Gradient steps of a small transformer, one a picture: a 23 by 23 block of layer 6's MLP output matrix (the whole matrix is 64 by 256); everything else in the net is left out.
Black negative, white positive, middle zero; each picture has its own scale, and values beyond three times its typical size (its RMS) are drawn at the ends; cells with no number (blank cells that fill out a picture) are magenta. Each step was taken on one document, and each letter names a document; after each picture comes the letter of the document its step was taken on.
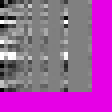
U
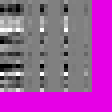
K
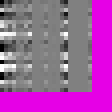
U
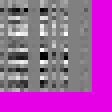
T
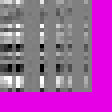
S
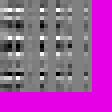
S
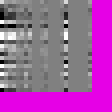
U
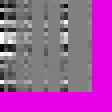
U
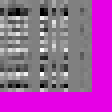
T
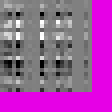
S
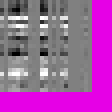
T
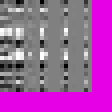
K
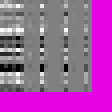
K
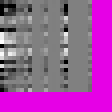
U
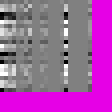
U
